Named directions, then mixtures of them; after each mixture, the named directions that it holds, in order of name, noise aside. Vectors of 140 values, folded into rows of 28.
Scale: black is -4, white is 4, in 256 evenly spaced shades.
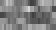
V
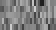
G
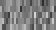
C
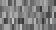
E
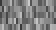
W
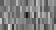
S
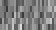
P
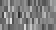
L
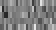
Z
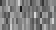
C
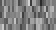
W, Z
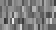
E, P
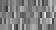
L, P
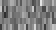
Z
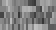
E, L, V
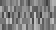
C, G, L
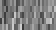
P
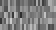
L, P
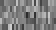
G, S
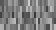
P, S, W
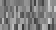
G, P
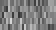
L, P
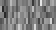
P, Z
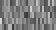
S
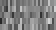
C, L, P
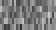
E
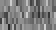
S, V, W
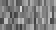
C, E
